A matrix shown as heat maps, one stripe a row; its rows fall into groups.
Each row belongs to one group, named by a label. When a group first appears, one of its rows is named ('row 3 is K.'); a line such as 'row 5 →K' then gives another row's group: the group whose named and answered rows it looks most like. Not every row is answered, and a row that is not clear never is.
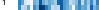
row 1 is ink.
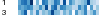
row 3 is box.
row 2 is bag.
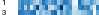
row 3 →bag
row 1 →bag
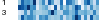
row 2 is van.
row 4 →van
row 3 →box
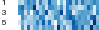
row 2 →bag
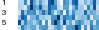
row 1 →box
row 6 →van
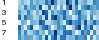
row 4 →bag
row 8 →bag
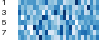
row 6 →ink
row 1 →van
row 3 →bag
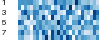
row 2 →ink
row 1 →van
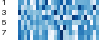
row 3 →bag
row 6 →bag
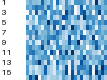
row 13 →box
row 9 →ink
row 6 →bag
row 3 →van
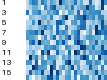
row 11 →ink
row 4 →van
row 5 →box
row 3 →ink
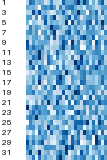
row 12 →box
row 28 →bag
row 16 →box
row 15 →van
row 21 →ink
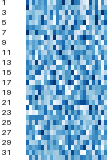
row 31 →bag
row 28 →ink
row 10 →bag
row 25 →van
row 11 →box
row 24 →bag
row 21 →van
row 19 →box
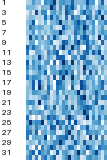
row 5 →box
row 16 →bag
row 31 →ink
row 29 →box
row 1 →bag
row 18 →box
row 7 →box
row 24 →ink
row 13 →bag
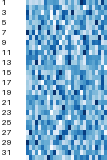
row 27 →van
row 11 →van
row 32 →van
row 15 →box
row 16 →box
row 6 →box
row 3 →bag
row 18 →box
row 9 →ink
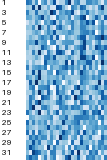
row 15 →box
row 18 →ink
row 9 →van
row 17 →van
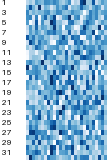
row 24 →box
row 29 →box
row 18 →bag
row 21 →ink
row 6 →van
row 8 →bag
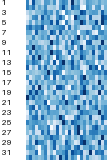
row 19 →van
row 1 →bag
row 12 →box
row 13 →bag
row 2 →bag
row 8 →ink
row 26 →ink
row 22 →ink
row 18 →box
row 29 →van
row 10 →box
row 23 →van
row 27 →ink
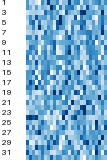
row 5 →box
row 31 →bag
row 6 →box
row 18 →van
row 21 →bag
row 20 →van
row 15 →ink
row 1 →ink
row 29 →ink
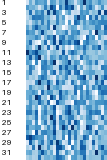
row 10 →ink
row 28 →van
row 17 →box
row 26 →bag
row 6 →van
